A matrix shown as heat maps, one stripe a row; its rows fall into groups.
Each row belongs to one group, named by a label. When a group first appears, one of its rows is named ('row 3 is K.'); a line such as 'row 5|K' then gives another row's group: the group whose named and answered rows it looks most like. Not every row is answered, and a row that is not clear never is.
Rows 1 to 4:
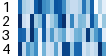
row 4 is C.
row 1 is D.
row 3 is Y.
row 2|D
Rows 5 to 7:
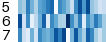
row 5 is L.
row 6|C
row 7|D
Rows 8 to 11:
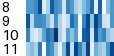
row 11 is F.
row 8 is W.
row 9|L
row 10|L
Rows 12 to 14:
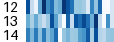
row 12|D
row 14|L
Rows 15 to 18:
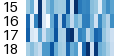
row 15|F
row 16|W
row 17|D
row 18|L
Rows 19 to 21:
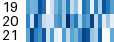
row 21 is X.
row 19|Y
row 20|W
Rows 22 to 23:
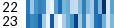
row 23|X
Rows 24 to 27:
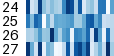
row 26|F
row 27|F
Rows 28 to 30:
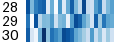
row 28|X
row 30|D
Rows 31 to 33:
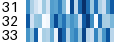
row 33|C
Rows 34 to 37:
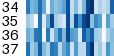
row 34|W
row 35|F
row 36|W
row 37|W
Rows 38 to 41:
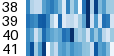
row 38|L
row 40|D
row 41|Y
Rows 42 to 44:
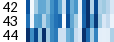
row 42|L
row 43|L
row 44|L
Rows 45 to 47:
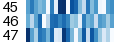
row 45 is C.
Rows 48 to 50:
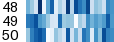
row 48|F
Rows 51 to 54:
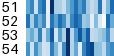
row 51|X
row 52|C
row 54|W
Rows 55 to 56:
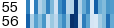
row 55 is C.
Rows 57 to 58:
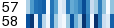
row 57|X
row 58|X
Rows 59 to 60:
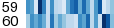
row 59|X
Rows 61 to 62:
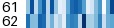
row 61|X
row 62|X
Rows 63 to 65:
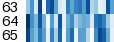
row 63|F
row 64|Y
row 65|Y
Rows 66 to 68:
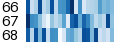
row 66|D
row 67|C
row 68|L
